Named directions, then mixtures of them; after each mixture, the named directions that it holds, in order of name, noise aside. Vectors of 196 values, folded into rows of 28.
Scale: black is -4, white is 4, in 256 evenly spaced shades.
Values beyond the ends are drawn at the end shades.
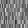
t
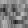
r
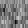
r, t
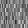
t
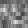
r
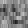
r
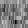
r, t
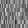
t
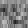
r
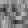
r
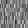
t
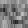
r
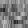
r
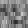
r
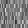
t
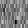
r, t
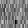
r, t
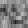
r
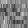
r, t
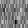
r, t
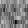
r, t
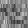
r, t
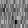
r, t
